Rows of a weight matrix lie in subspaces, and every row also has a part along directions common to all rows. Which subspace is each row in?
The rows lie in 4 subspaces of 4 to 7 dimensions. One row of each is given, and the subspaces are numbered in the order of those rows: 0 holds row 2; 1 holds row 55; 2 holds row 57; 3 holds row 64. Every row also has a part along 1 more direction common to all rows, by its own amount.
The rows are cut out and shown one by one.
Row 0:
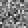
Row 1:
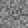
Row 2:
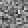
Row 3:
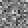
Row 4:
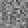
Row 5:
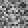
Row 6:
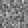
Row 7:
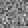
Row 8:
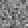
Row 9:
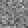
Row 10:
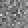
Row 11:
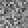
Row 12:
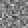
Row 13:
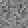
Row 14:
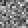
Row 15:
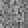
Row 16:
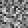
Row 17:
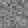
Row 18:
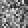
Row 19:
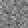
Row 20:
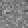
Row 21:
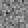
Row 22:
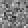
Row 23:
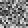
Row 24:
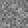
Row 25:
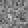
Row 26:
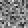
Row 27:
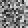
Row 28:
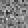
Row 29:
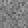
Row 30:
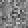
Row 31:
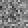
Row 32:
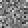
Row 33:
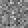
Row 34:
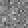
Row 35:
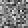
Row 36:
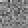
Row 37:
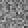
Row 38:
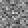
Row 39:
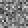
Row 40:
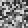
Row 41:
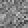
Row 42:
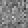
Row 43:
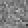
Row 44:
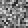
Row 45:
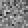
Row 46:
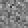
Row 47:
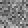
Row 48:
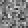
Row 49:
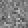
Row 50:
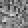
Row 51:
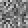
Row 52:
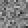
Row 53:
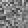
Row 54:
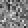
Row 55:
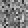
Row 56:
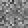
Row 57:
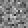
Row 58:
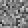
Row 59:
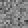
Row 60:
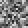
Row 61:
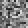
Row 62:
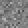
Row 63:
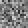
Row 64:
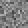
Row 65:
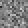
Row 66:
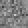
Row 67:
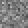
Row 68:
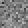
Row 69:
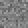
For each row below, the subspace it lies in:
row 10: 1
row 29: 0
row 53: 3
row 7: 3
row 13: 0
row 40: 1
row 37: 0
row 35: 3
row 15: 1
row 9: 0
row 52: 2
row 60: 2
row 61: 2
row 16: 0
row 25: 2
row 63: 3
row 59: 3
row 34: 0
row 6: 1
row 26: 3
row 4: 2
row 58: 0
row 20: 1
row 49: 2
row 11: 3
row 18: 1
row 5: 2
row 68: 0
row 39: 3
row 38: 2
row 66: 2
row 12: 2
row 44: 3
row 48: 2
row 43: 2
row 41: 3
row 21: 1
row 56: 3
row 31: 2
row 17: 0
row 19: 0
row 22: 2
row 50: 0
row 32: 3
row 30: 2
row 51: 3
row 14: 0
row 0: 0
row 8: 2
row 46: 0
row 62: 3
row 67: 0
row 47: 3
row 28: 1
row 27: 1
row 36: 3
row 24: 2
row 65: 0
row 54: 0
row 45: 1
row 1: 2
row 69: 1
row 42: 3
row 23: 3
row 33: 0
